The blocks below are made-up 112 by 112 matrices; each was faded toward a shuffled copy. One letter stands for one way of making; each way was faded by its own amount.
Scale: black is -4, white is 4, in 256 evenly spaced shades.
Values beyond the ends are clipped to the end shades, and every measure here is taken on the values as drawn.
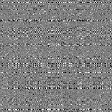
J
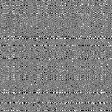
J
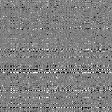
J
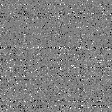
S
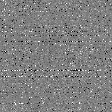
S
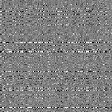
J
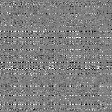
J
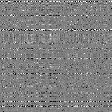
J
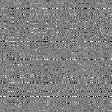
J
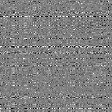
J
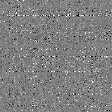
S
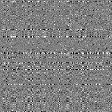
J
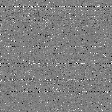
S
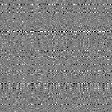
J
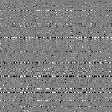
J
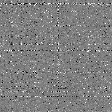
S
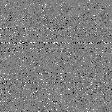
S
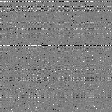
J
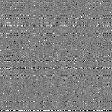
J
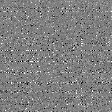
S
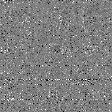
S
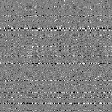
J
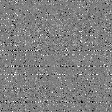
S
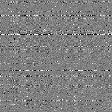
J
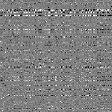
J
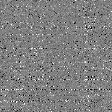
S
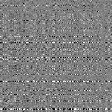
J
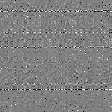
J
